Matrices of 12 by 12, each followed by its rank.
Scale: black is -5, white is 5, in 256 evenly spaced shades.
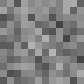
full rank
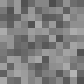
full rank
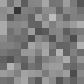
full rank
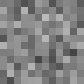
full rank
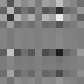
one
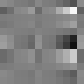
one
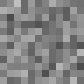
full rank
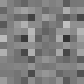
two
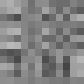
two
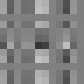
one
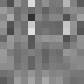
two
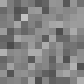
full rank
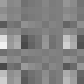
one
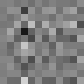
two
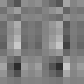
one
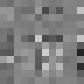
two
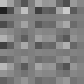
one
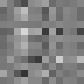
two
